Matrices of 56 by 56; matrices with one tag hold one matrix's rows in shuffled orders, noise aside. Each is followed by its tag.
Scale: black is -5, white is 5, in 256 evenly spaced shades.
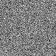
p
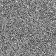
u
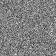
u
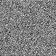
p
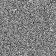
u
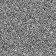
u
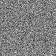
u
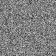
p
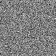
p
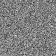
u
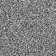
p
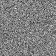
u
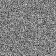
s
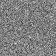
u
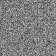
s
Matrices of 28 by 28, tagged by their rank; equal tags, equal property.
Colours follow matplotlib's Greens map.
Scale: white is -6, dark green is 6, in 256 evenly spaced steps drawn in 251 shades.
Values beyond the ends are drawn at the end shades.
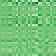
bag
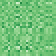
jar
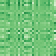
bag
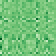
jar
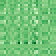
bag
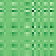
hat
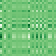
hat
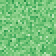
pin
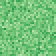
pin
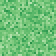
pin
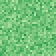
pin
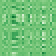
bag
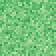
pin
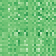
jar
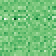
jar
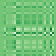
hat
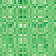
bag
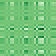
hat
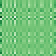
hat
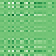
hat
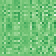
jar
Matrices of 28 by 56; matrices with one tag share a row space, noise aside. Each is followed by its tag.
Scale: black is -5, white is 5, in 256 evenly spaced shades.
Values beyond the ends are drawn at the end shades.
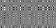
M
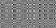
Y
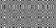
M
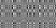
Y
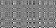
Y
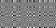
Y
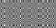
M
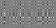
M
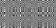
M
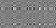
Y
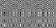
M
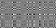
Y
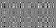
M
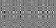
M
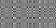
Y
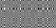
M
